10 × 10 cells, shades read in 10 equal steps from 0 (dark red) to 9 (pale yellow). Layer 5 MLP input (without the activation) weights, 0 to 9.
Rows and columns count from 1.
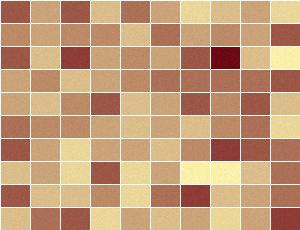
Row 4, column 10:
3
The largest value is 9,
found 3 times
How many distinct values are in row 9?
7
